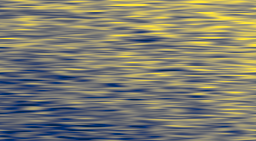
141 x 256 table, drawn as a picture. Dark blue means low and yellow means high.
Average level on the scale: 50%. Mirror symmetry: none. Ninth with the lowest average: bottom left. Grain: streaks across. Ninth with the highest average: top right. Slope: up to the top right.
